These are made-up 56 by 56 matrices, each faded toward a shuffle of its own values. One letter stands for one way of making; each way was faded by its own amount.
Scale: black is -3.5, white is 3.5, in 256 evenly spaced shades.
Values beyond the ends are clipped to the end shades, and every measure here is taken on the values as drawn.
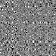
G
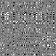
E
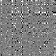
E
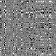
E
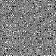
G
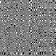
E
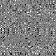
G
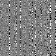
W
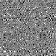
G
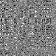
G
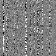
W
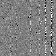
W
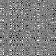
E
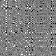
E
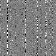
W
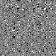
G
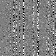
W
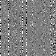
W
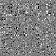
G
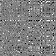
E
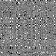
E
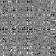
E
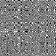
E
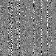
W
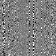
W
